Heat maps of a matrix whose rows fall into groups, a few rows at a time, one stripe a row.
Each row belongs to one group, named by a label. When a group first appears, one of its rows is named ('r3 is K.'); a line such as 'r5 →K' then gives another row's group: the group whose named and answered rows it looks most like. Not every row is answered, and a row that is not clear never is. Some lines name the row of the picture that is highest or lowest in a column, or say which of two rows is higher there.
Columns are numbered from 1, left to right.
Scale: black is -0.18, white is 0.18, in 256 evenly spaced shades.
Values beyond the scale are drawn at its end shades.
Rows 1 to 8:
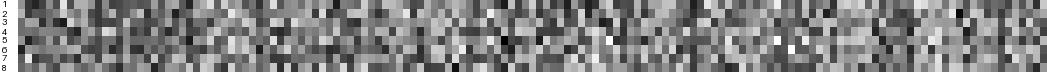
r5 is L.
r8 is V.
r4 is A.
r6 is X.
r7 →A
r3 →X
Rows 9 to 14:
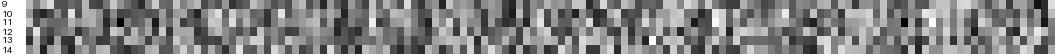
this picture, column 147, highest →9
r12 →A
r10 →L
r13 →X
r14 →V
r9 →V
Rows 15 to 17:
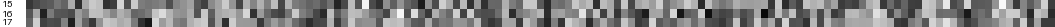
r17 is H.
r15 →A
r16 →H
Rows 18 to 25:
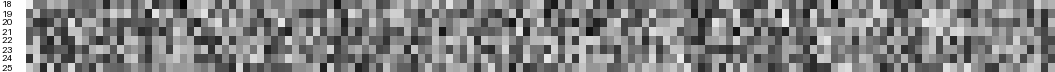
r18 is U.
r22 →X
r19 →H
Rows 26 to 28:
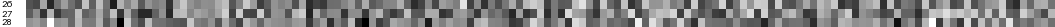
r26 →A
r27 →V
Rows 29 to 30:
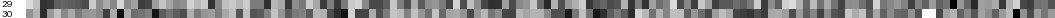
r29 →H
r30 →U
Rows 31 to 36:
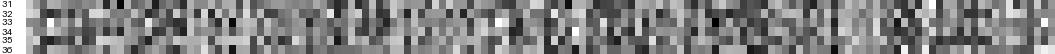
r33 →U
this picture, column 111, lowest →35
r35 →H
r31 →U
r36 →U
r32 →H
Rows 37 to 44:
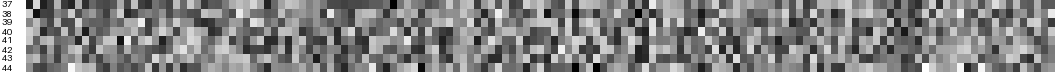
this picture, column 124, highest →39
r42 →V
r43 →H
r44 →L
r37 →X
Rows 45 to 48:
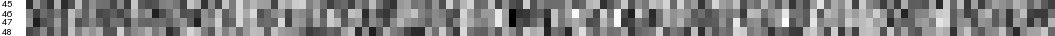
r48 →A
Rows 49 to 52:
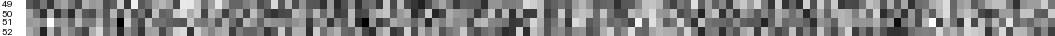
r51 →U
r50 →V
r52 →V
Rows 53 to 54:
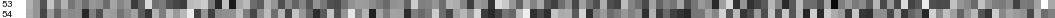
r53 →U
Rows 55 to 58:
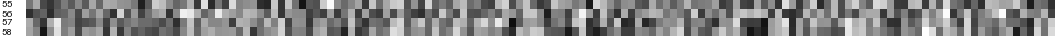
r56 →A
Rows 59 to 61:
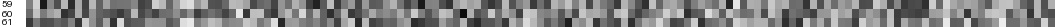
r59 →H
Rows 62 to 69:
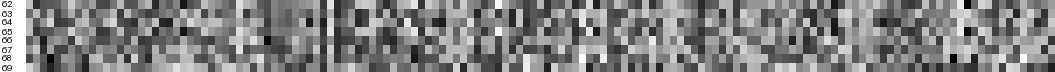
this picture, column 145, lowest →64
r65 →L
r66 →X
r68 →A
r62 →L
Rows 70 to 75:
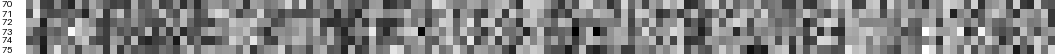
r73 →L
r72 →X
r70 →X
